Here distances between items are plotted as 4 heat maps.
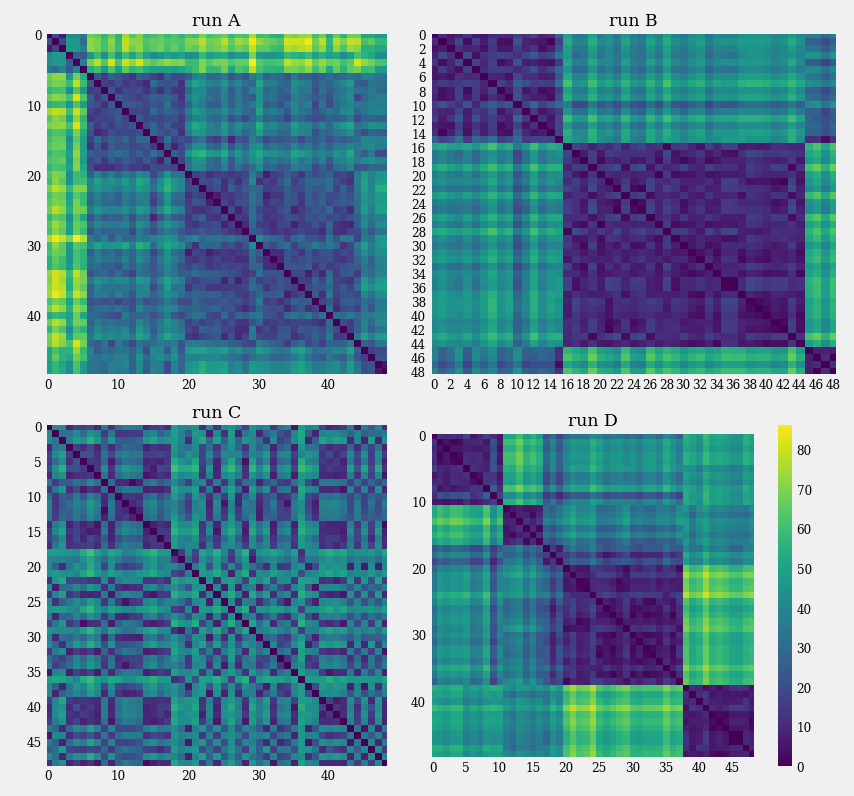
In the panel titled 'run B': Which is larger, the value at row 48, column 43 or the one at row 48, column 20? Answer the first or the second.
the first
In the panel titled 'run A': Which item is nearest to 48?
47
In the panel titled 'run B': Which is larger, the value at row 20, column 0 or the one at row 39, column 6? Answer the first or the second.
the second
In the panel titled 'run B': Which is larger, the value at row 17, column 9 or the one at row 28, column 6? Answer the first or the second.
the second
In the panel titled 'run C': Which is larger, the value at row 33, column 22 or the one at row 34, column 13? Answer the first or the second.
the first
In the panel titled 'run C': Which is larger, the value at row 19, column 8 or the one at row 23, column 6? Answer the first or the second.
the second
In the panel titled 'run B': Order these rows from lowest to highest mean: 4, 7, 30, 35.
30, 35, 4, 7
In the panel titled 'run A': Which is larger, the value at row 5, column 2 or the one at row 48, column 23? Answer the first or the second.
the second
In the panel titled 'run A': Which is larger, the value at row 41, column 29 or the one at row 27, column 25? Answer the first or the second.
the first
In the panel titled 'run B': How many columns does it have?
49
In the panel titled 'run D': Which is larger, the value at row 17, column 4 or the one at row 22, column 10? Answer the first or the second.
the second
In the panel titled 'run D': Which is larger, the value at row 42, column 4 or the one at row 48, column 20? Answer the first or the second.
the second
